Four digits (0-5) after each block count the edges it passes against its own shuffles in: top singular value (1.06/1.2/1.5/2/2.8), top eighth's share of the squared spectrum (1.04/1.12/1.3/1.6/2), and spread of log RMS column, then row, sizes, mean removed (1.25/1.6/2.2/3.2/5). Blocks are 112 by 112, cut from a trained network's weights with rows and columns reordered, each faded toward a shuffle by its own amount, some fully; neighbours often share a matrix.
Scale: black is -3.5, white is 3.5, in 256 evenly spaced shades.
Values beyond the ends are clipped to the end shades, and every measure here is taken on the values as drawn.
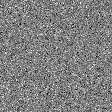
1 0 0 0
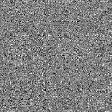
3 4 2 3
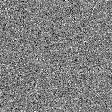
1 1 0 0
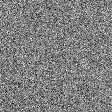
0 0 0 0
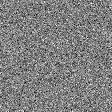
1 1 0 0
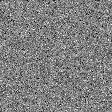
0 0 0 0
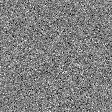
0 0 0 0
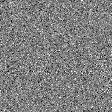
2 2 0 1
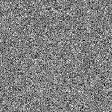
2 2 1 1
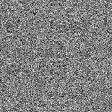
3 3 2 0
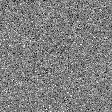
0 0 0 0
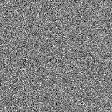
3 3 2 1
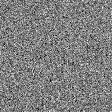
2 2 0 0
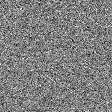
2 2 0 0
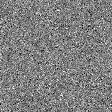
2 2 0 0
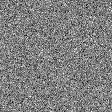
1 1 0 0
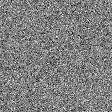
2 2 0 0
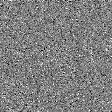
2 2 0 1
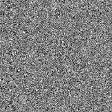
3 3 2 1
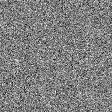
1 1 0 0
